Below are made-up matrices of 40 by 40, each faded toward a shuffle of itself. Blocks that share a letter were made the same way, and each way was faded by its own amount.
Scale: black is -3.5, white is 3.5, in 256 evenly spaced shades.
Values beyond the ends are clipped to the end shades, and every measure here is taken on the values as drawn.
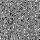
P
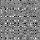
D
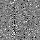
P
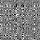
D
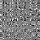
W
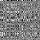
D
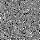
P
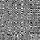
W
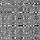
D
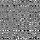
D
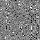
P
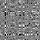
D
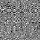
W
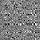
W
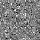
P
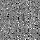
P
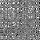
W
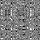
D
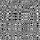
D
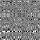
D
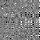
D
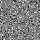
P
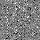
P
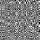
D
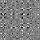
D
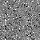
P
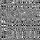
D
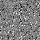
P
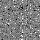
P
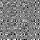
D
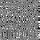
W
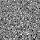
P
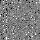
P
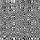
D
